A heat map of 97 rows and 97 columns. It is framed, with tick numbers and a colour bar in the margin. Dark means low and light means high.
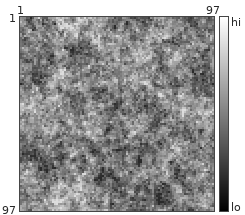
Mirror symmetry: none. Average level on the scale: 50%. Stripes: none. Grain: blotchy. Histogram: bell-shaped. Slope: none.
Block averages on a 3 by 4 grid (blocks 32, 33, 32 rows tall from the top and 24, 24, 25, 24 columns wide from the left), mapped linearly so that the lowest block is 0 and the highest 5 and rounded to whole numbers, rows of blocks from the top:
3452
5324
3303
